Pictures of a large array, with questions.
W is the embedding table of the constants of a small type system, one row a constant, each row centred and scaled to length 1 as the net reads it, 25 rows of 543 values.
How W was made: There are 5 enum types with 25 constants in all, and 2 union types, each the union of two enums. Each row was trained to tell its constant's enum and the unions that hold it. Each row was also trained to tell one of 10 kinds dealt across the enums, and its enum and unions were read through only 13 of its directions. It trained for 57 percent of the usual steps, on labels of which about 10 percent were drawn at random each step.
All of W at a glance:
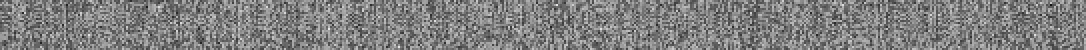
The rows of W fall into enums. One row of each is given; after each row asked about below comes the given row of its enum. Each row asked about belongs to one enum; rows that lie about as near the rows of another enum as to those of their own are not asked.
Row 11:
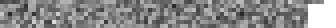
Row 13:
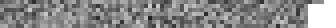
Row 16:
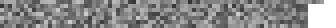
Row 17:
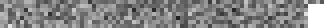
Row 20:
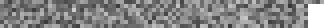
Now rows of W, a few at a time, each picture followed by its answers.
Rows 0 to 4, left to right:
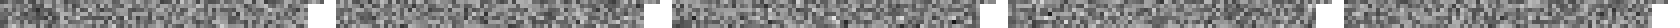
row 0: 13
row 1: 13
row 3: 11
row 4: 13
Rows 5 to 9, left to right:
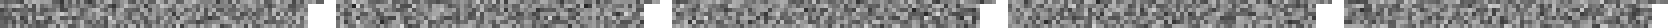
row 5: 20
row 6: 17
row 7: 11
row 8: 17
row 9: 11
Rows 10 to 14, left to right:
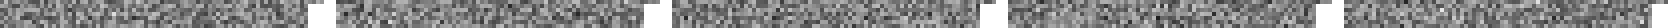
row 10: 13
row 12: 20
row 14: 13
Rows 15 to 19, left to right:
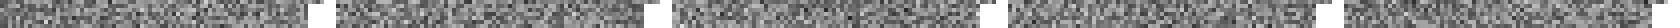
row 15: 20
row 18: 17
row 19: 20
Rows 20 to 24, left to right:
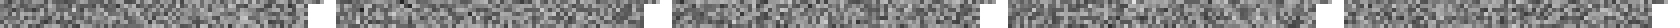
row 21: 11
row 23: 20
